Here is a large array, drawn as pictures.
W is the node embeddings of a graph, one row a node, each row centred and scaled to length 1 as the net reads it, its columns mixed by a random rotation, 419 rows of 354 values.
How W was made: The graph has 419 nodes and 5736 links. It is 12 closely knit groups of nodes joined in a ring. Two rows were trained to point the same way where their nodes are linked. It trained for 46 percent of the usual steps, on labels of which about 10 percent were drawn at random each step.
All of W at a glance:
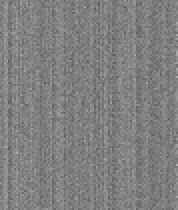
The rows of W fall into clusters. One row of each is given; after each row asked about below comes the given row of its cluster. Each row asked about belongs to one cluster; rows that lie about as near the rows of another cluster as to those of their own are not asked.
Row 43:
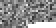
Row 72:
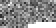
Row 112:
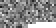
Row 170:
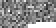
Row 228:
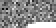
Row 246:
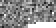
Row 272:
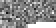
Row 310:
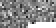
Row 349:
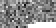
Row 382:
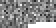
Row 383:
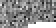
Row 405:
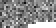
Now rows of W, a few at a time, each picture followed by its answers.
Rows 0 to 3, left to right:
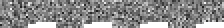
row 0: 310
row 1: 43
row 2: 272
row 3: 405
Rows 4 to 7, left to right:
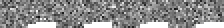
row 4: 112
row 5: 43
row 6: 72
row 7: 228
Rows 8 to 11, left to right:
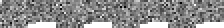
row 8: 228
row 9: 43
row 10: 112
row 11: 43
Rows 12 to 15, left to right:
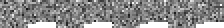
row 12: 382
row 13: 382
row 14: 383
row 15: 383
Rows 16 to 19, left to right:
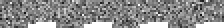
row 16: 310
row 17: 170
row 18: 43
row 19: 382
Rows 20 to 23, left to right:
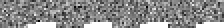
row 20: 382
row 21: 349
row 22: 405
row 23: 310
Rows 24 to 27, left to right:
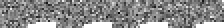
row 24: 112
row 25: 272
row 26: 43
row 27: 72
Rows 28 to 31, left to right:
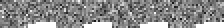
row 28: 382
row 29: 170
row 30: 349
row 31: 405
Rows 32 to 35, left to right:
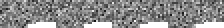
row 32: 228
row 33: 170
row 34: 383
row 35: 246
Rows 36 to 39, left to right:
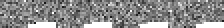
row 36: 246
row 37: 405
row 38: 43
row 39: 349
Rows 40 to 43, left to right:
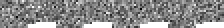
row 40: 170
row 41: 383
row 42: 349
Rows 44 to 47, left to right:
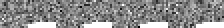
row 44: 228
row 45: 382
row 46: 349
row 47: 43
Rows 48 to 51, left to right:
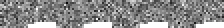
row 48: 72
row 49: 112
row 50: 382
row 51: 405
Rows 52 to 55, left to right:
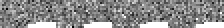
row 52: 228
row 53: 349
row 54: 170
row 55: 246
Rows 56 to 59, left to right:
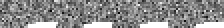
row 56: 228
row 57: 272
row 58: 43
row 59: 112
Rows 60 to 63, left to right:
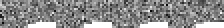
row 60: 72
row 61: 383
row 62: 112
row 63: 72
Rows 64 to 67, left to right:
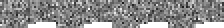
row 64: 383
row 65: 383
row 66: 170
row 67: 383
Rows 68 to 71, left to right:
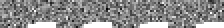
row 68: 310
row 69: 228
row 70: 112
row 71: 349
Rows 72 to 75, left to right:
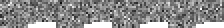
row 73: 405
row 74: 405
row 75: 383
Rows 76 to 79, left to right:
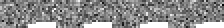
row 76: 349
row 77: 382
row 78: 382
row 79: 112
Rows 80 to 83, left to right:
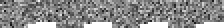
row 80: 382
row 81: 310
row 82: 170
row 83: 272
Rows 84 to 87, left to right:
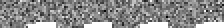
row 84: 382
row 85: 349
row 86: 382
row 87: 112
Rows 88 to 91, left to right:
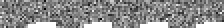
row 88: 272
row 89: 72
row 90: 405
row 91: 246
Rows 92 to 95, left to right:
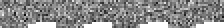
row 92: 170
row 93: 170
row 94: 246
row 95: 383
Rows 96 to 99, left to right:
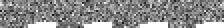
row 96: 72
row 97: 43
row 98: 43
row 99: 405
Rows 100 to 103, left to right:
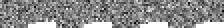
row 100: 405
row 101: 112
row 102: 246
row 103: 72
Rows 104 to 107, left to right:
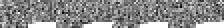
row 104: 349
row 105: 272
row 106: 272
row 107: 112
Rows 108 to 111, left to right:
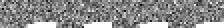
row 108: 228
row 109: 43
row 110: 382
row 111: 43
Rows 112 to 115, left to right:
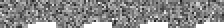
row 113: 228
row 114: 72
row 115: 310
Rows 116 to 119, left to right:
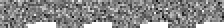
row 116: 382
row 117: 170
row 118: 349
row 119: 310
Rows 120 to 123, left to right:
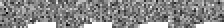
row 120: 43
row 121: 383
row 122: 272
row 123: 272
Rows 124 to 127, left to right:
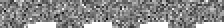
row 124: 382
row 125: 43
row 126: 112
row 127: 382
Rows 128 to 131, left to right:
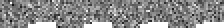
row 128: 310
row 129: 246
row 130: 170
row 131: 43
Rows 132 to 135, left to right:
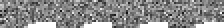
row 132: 72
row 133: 382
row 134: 246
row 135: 246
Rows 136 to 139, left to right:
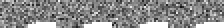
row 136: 272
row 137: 272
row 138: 72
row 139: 112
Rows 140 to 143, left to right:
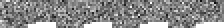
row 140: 272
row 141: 170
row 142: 310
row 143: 228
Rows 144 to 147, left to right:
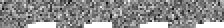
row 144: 228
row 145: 310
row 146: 170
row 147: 310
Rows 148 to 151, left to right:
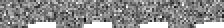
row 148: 310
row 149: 383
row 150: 170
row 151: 405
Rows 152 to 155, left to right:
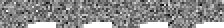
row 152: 228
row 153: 228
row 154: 112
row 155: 72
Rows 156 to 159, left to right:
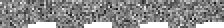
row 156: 383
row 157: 170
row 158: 43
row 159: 170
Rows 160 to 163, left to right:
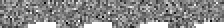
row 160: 246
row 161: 383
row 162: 72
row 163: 43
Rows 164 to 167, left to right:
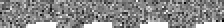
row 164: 228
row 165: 272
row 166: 246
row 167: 246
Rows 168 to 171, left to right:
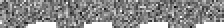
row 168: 272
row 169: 310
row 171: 405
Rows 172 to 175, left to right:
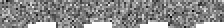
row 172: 170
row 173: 405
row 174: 383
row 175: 72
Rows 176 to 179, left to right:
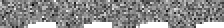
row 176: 72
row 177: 383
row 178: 72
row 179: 170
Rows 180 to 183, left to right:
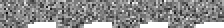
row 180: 43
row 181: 272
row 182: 383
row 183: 272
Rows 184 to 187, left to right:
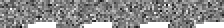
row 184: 112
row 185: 382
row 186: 349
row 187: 43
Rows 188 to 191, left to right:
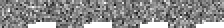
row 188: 170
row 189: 43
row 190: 310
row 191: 405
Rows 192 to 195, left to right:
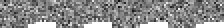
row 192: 72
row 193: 112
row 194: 405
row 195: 112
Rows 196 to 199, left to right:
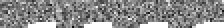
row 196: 112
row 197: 349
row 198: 272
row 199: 72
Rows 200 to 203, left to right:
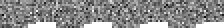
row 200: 246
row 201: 72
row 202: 112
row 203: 112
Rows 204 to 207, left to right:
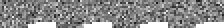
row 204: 405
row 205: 246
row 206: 246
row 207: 112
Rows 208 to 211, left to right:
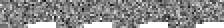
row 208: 382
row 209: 382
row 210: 272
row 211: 310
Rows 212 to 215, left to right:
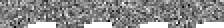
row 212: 383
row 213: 310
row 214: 72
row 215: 310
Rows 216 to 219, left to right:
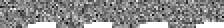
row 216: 112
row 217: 382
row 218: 228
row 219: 246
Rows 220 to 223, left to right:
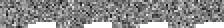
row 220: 112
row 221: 405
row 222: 382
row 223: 228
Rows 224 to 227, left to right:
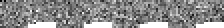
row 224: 246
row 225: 310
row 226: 272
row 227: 170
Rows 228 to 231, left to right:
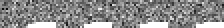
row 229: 382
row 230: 382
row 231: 382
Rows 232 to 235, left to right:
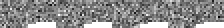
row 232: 112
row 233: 170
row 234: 382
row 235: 272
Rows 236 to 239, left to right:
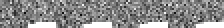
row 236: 310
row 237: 43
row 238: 112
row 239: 43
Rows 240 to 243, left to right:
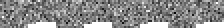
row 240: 382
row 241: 170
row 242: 170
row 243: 43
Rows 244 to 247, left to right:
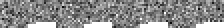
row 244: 272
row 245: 405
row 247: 72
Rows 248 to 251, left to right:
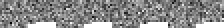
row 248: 228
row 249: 112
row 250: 310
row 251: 405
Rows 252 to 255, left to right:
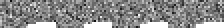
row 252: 272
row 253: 170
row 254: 349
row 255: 112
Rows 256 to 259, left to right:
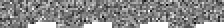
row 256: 310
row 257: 383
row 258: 112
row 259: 272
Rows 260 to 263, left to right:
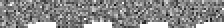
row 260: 349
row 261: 246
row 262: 310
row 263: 170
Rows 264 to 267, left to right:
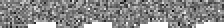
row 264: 246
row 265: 383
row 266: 112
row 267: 382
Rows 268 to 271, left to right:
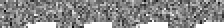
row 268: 382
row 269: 349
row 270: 382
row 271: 310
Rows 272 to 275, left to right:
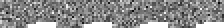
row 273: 272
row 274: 383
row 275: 310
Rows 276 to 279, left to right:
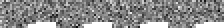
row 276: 272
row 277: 72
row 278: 349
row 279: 228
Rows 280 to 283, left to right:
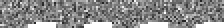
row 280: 383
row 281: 349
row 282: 383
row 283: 228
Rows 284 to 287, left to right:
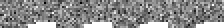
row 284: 246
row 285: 405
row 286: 272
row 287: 272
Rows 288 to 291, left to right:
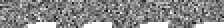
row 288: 382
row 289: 228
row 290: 43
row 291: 272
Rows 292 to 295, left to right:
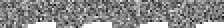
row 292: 112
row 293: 228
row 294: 112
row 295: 170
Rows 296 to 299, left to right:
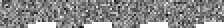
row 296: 405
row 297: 349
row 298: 405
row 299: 246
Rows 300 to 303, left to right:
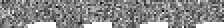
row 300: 170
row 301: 246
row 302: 405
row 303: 349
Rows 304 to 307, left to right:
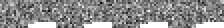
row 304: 349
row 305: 246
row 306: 246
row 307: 72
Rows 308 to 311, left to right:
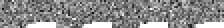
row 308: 228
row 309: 272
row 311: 405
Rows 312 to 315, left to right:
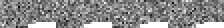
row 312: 349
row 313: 43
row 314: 246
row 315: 382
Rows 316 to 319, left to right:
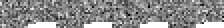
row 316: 383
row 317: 310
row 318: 310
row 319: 246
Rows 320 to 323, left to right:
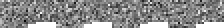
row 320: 272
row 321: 383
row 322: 112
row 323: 246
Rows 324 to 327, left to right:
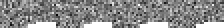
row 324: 383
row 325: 72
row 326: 43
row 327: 170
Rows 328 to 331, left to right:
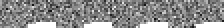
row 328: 228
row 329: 112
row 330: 72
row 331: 349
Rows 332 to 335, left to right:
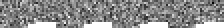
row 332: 383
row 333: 310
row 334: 382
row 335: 246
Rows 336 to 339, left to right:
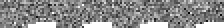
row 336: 112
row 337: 43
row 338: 72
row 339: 170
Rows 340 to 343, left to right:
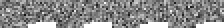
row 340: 170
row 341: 43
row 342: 383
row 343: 349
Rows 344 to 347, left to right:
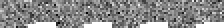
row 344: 349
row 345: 72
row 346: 43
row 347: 246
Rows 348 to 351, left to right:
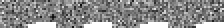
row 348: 272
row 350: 383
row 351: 349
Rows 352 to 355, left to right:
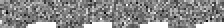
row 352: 272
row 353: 246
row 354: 405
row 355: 170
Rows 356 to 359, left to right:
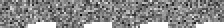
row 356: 228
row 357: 43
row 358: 382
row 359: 228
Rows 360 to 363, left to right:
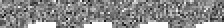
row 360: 72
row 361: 246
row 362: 383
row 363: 170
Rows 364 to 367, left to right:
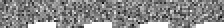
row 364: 405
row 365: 349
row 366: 272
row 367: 272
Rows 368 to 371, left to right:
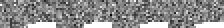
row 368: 382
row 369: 310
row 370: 382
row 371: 43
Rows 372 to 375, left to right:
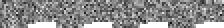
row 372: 405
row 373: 112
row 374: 310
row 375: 72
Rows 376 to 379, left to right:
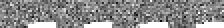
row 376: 349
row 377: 170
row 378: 382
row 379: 246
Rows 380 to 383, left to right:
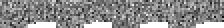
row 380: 383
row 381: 382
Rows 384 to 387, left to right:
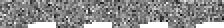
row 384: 112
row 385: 246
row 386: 405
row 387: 170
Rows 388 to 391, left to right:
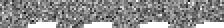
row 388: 310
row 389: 272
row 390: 228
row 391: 383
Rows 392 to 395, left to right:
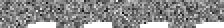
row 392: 228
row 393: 228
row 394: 170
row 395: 349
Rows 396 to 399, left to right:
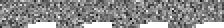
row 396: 382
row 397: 382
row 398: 310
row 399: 382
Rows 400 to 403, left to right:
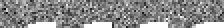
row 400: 43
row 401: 272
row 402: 405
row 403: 272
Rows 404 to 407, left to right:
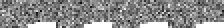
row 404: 170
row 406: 228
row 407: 72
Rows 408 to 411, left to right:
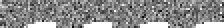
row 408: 72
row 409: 349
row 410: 349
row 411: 383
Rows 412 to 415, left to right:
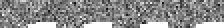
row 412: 170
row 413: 228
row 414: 310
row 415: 112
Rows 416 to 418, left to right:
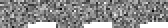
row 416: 382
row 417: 43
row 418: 170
